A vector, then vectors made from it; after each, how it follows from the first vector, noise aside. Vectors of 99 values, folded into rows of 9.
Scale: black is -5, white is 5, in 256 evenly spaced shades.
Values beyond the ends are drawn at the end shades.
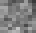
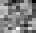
scaled up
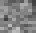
copied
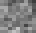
copied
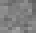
shrunk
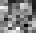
scaled up
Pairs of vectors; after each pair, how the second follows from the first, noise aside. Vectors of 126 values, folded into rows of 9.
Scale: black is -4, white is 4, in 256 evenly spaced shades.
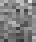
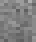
shrunk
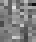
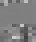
partly zeroed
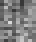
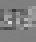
partly zeroed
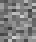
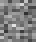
reversed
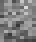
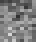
reversed
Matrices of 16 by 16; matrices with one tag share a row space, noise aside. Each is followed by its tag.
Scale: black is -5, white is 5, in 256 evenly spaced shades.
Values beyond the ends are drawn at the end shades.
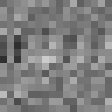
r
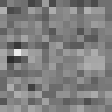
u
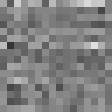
u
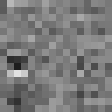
u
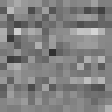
u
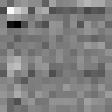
u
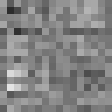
u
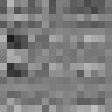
u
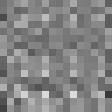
r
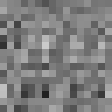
r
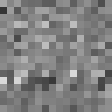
r
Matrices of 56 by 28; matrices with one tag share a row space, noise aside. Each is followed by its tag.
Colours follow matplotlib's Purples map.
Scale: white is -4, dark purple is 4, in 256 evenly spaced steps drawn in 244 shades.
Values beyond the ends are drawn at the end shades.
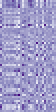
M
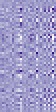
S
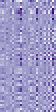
S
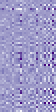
S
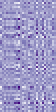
M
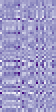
M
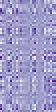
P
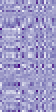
M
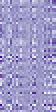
P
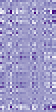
P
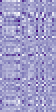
M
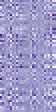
P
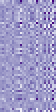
S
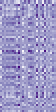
M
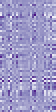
P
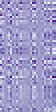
P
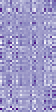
P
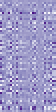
P
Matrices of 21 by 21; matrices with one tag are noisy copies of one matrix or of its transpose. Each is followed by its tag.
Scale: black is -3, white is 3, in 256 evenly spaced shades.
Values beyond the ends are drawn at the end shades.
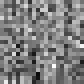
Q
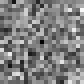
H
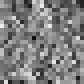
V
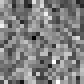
V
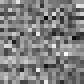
Q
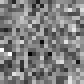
H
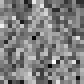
V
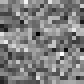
V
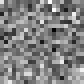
H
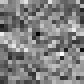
V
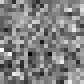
H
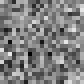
H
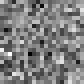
H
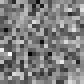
H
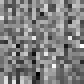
Q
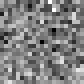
H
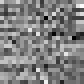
Q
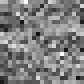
V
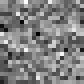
V
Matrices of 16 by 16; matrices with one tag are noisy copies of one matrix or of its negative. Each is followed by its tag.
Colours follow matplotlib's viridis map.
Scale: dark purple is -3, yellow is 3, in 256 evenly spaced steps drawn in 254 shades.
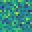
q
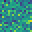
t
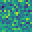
q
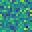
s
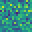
q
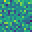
t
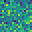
t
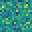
q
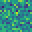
q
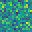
q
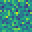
q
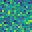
t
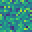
s
